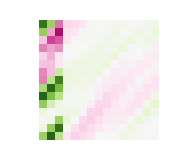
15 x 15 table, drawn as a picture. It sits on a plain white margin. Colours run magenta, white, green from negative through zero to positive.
Seam: vertical, 20% of the way across, the right part calmer. Ninth with the lowest average: top left. Average level on the scale: 50%. Calmest part: top middle.
